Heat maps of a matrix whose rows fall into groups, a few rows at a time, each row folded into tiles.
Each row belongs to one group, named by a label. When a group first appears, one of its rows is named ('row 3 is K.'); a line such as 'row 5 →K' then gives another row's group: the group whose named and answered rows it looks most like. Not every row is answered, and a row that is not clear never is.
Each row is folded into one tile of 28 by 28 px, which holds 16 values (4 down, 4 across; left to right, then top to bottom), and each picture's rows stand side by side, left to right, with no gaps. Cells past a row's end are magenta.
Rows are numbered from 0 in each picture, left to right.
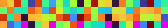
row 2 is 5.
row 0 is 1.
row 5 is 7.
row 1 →7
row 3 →1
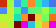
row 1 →5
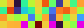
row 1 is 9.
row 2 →7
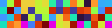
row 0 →9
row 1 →9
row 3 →7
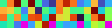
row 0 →1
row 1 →5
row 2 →1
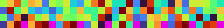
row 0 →9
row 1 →5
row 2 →5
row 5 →7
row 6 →7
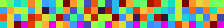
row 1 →5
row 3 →7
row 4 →1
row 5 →1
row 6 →9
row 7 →9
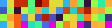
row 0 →9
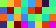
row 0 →9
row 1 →7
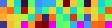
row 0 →7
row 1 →5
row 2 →1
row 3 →7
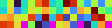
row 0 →5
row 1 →1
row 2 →1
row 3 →7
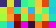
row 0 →7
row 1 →9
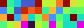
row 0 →5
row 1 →7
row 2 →1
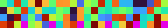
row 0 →9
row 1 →1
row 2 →5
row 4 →5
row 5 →9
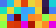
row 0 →9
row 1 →5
